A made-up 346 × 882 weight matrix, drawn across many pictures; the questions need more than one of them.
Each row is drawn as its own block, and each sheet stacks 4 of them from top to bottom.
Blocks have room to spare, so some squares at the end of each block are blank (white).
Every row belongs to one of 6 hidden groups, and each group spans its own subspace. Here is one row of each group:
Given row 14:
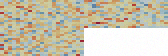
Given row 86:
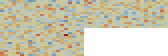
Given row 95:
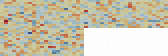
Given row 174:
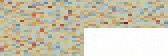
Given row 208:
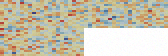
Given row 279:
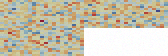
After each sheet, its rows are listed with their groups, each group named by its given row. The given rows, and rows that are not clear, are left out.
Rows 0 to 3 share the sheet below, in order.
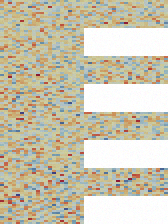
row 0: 174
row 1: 279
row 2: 14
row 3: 86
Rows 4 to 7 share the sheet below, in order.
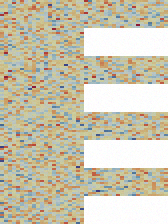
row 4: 86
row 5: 95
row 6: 14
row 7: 14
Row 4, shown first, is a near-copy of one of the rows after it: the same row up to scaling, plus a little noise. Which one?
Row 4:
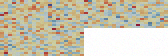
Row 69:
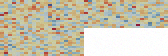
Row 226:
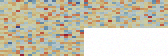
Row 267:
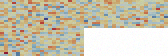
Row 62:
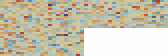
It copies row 69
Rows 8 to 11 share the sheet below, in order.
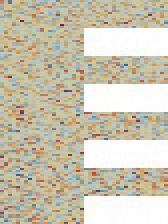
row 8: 174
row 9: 86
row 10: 14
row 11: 14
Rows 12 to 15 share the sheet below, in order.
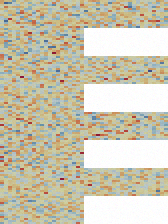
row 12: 95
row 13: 174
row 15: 14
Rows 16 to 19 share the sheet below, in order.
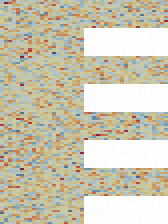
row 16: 95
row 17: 208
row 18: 14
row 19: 14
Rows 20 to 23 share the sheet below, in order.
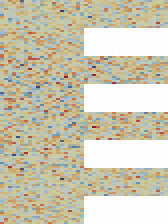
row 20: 14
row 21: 279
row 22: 208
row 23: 14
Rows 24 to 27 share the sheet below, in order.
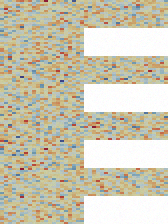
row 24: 208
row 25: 174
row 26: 208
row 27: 208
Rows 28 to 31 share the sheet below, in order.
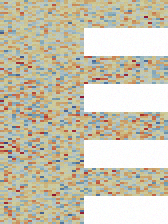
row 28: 86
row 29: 14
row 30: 279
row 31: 279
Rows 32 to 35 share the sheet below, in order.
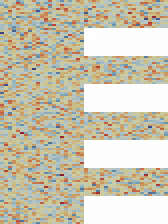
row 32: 86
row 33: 208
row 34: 174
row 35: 86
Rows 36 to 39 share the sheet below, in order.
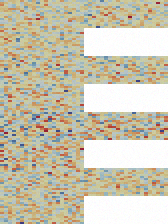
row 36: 279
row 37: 86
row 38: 86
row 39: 86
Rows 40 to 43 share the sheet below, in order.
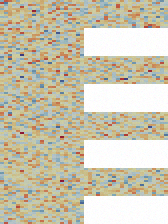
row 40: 86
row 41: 174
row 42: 174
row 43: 279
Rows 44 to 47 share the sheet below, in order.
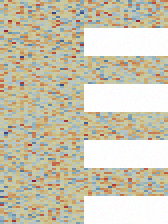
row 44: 279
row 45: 208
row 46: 95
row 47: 208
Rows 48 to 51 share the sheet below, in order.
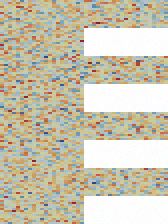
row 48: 14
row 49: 208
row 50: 208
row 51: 208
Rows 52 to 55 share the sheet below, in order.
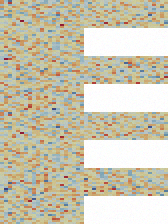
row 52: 174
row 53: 95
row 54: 174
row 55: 95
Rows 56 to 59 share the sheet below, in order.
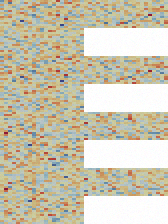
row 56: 174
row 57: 174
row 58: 95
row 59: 95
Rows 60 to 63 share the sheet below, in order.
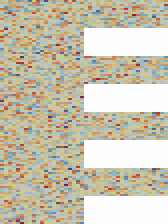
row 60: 208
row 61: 14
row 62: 86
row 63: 86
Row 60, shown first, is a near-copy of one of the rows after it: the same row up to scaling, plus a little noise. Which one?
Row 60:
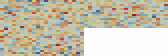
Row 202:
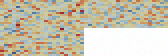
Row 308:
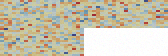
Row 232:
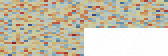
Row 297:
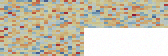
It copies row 297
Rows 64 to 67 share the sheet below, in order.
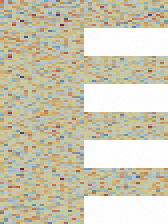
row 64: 174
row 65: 174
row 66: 174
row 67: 14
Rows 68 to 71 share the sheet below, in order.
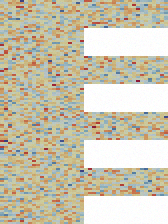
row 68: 14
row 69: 86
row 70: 208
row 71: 279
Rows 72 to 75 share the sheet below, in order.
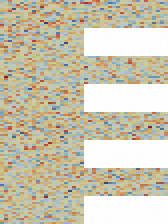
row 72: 279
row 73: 95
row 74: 174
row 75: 86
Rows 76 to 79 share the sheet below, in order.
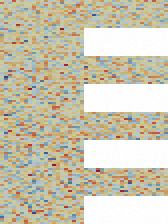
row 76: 208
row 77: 95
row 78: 95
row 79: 174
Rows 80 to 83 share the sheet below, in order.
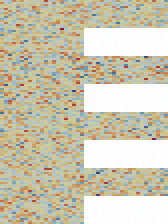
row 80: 208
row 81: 208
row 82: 279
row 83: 279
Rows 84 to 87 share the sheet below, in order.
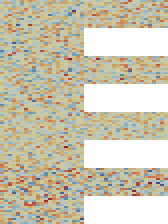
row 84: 208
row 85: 174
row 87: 174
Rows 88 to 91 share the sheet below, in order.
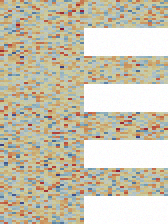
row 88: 208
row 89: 14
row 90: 86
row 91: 279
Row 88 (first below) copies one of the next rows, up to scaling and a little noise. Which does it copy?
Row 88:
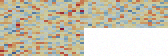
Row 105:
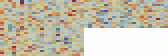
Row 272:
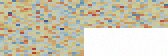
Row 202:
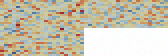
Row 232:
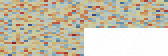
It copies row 202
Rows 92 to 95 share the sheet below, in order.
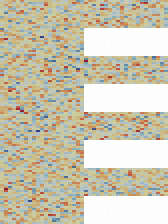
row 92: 279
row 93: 86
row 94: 279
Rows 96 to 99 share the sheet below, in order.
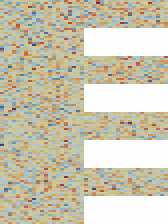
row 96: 174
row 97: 208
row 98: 86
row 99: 95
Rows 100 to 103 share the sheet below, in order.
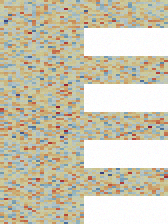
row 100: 95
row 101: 86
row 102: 174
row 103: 279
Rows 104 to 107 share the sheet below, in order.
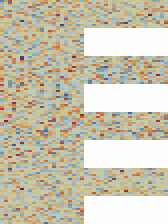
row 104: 174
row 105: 208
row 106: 279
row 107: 174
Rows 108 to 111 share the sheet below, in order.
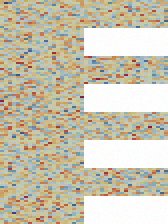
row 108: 95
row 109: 14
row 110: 174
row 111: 279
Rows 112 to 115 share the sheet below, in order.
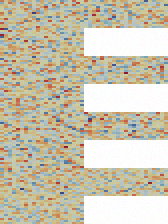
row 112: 208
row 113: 86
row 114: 86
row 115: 174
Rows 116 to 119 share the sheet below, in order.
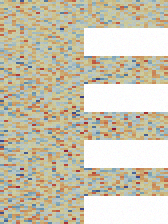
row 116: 208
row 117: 14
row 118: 208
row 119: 14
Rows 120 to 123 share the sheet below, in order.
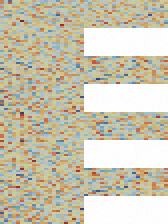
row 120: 174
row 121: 14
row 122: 208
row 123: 14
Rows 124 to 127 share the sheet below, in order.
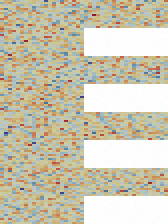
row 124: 208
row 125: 279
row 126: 95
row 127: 174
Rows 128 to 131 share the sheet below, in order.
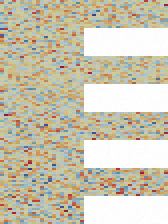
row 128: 208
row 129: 14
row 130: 95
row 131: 279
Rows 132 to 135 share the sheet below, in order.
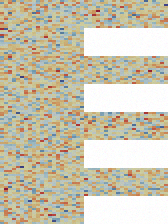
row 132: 208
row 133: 174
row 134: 86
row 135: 95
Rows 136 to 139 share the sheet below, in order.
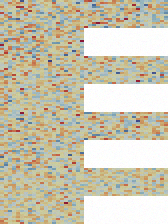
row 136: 14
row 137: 86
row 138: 14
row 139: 86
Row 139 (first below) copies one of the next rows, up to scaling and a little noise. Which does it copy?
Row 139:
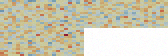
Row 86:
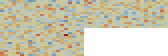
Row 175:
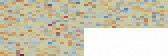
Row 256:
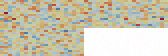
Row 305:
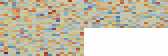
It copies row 86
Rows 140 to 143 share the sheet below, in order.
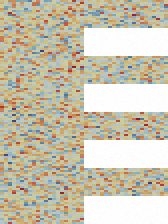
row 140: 208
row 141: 208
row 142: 279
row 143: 174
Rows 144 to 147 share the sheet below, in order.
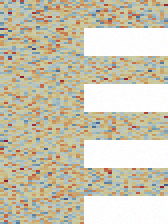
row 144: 208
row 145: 174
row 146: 208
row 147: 86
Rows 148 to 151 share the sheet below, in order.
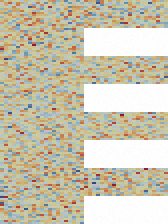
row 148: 174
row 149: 95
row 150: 174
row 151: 208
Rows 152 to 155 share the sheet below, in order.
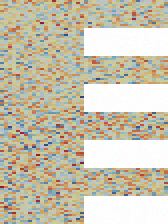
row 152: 86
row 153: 14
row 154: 174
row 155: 279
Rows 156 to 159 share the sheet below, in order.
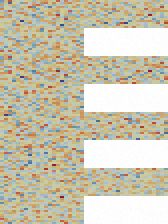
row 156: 174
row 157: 174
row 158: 95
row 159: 208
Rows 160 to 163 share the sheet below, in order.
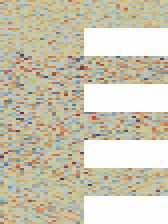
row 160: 86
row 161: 208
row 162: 14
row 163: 14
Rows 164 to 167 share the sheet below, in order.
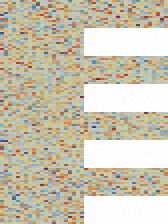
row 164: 86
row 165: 14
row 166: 208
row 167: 86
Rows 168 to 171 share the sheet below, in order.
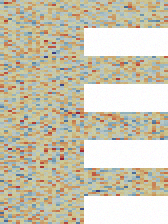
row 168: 95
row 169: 208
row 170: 279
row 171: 14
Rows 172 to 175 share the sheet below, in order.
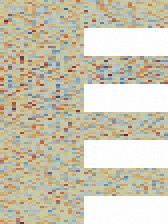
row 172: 95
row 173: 208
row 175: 86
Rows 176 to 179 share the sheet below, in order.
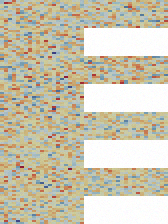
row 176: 95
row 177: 279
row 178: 86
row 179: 86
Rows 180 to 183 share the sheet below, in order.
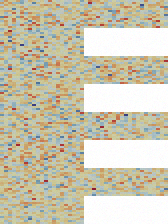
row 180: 279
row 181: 208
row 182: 279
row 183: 95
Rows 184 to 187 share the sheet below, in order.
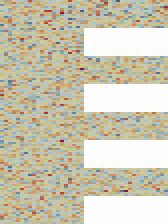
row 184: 279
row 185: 279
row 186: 208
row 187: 174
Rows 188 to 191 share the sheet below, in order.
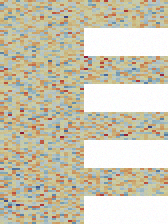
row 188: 86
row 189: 86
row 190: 174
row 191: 279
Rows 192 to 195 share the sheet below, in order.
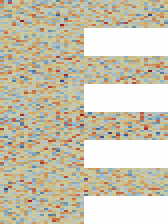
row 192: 174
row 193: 174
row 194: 279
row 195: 95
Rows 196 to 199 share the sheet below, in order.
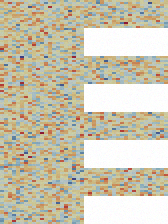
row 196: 174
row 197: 208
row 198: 279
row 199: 208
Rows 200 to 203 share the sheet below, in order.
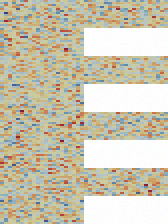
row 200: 86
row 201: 86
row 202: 208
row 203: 86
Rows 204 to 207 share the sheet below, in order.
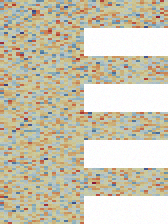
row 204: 86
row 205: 208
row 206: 279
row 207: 208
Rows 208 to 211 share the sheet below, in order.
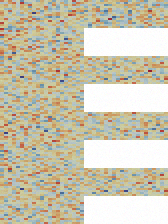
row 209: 174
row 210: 86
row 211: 174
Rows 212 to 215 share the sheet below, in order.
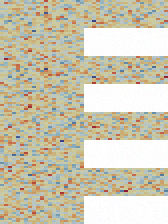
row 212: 95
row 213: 95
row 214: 208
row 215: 174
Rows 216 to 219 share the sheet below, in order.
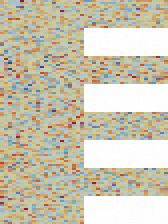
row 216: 14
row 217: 86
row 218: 208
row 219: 208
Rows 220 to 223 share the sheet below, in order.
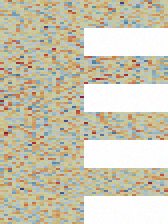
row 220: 174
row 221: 14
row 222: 95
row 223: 174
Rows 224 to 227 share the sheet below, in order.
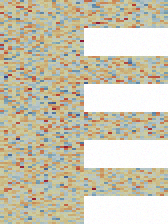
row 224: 14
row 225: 95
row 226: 86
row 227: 95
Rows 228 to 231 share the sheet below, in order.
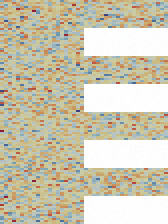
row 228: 86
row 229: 14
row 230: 279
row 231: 208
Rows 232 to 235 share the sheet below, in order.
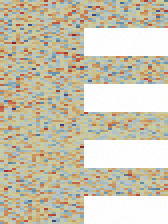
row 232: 208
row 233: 208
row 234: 279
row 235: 95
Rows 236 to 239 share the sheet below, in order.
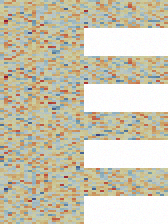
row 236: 95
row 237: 95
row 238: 14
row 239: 95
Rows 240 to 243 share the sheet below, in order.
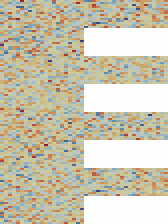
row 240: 14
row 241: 86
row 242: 174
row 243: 14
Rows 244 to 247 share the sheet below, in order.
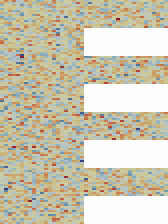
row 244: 86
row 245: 14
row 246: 279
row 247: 95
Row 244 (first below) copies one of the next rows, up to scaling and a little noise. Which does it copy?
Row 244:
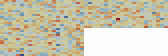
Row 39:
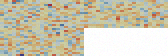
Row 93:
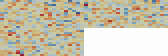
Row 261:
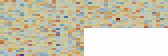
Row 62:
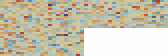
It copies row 261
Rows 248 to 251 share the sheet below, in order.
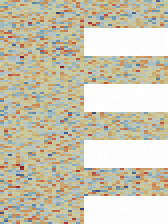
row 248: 279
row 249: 14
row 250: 86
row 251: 14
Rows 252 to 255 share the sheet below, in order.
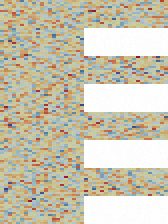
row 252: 279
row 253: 86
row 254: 208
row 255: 95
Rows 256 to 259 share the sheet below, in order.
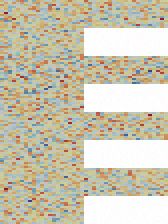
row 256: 86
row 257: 174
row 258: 174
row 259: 95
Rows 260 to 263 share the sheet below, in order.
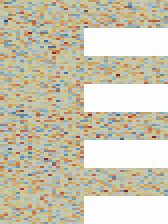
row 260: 95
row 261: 86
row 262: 279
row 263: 174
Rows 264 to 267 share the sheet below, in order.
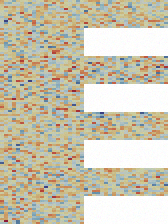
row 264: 95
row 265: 208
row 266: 279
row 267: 86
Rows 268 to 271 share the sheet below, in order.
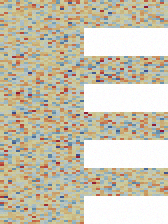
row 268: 86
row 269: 279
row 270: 86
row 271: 208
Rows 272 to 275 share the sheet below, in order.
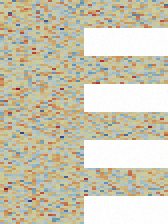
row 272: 208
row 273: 279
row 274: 174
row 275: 95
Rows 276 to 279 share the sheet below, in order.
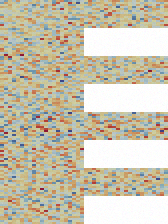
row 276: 86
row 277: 174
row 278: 86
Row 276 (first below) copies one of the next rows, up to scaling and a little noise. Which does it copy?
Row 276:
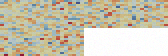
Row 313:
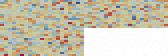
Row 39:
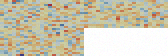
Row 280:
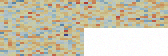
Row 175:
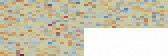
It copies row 313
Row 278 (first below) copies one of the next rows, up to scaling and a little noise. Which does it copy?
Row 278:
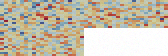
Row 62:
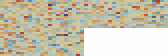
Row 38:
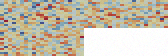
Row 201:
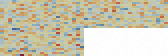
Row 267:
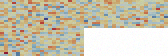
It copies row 38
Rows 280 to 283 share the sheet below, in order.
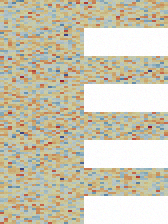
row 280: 86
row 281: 174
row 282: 174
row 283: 14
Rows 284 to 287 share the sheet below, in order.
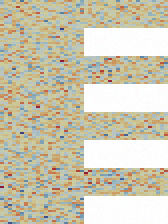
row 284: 208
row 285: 279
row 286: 174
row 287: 279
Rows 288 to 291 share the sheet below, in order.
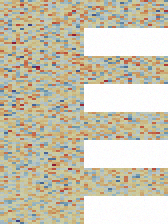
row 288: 208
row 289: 279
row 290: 95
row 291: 86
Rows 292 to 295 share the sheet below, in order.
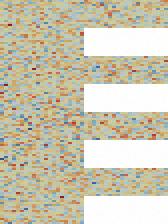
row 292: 279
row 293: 208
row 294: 279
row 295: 208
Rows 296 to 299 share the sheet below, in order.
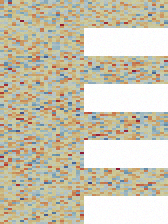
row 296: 174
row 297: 208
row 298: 14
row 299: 279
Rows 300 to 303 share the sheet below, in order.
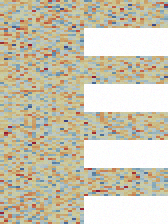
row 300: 279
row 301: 95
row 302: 95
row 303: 14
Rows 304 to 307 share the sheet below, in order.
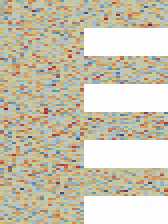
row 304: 86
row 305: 86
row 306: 208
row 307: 174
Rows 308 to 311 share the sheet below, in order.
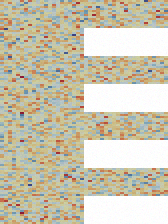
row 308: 208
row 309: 174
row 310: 208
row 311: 279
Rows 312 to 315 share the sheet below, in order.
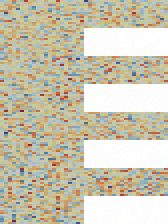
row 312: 86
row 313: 86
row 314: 95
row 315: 208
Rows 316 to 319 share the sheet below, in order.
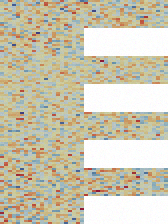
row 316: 279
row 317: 279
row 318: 14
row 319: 14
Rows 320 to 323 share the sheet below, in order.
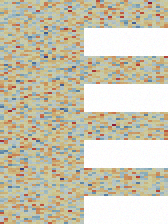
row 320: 174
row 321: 208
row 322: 279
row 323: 14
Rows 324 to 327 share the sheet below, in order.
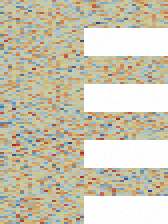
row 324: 14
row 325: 208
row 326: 279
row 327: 279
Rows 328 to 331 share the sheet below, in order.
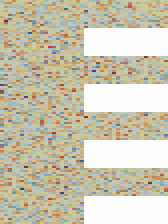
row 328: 95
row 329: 208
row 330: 279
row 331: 174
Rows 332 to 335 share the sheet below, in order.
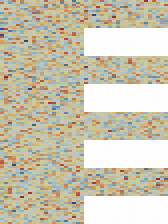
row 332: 208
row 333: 95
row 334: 208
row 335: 208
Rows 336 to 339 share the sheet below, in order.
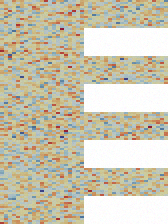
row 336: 208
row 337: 174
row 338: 174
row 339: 86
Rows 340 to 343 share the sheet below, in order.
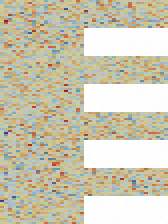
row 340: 95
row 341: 86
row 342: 95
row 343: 86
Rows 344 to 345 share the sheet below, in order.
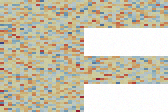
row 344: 279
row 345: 14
